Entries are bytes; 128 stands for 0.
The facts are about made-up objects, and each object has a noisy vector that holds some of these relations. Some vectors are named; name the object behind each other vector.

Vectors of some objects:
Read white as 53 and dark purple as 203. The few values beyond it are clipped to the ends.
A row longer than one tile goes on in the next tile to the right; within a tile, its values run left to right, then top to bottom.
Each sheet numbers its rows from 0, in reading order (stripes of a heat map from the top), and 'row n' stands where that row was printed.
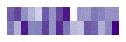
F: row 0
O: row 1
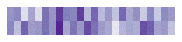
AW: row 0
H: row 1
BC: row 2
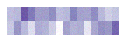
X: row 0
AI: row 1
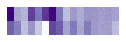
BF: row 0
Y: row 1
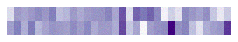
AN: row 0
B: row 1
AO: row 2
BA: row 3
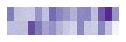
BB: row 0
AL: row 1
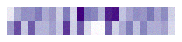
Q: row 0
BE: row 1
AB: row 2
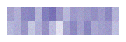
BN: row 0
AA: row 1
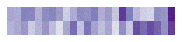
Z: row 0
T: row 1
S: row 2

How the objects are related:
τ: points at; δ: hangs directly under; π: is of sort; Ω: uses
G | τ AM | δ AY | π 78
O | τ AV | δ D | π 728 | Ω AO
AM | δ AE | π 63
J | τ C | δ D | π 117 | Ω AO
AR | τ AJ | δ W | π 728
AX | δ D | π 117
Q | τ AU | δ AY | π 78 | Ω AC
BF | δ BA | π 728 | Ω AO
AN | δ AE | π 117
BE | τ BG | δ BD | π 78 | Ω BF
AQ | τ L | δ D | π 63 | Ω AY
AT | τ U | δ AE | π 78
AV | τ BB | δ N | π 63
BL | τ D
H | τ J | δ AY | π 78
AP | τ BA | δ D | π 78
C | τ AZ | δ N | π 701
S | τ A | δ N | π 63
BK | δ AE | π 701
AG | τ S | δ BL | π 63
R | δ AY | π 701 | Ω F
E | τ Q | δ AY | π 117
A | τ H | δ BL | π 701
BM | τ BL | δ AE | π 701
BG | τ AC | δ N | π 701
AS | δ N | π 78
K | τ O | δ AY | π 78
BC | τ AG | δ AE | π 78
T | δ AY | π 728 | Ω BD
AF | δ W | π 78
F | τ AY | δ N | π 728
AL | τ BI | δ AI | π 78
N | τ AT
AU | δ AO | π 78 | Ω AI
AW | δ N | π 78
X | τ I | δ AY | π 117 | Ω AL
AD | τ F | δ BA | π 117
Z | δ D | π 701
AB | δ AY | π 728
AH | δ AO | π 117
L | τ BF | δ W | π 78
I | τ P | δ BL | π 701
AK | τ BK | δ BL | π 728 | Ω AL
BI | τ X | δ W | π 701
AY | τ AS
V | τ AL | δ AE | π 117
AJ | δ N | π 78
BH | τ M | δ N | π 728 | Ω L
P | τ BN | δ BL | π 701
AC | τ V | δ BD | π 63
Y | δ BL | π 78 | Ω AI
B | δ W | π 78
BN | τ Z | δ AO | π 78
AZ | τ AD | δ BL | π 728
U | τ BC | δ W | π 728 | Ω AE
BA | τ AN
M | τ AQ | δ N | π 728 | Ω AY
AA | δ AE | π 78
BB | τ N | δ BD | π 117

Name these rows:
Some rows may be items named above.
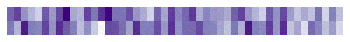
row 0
F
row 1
BF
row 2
AS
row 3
AZ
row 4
F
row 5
K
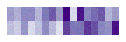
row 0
AC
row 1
J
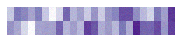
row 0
AE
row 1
U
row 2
C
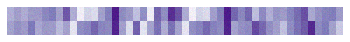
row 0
AH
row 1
AV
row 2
BG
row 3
AV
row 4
A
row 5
AD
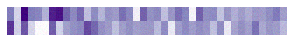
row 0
BE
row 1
A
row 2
AQ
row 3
AQ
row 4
AH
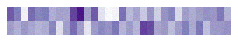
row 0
L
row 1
AY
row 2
U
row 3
AP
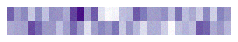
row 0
AG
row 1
AY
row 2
X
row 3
AT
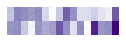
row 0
W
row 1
N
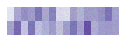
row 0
E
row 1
AU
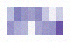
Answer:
BD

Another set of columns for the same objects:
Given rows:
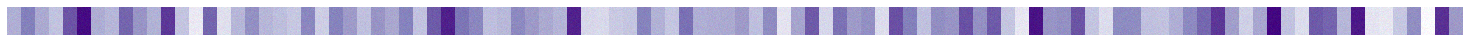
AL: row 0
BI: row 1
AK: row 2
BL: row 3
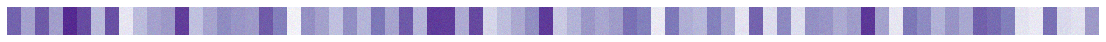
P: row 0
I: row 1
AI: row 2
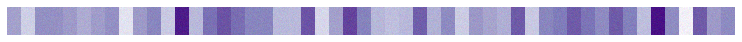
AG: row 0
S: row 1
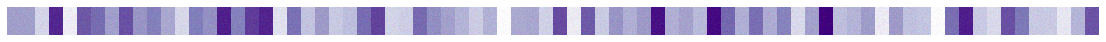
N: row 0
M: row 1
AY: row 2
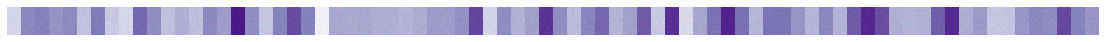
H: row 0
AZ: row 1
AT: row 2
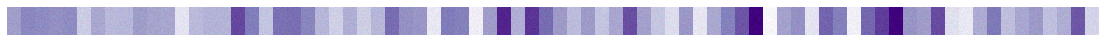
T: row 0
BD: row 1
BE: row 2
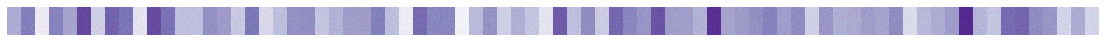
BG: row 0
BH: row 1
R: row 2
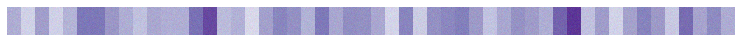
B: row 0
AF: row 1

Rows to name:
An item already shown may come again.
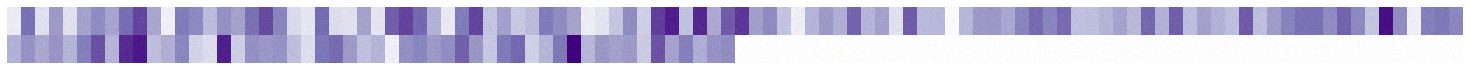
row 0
AI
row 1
J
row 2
AP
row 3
S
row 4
AE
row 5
U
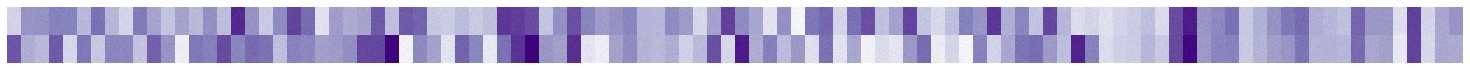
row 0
H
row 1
BB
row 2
BA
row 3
W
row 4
AV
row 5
BE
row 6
AQ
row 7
W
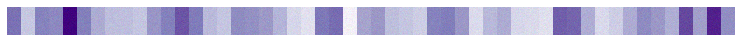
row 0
BN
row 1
L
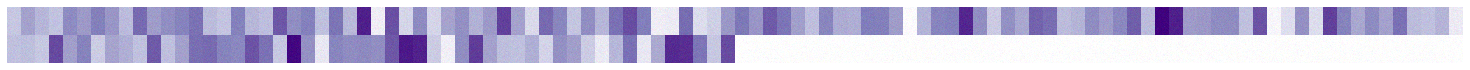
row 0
AD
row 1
AI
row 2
K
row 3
X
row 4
S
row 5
O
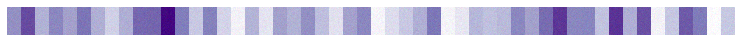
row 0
AC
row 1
AU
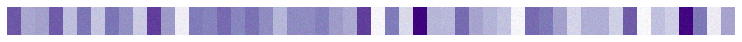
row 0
AV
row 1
AO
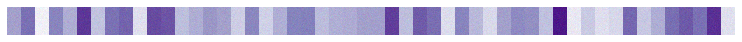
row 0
BG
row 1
BF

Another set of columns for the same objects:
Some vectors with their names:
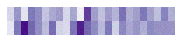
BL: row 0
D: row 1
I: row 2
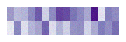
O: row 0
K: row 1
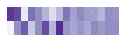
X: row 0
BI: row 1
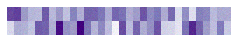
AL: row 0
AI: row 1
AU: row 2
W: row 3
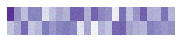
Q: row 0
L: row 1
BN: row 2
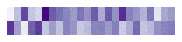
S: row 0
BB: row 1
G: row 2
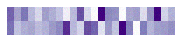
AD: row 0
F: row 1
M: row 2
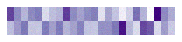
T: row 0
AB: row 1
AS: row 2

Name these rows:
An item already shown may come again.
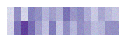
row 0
BD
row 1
AZ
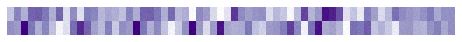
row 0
AI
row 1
W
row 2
AI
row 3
AY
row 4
H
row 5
AV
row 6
AO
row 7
U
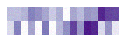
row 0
BF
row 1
N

